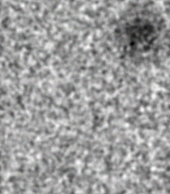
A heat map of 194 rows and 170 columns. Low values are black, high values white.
No row or column stands out. No lone cell stands out from its neighbours. The ninth with the lowest average is the top right. The field is mottled with small blotches. A single dip lies in the top right.
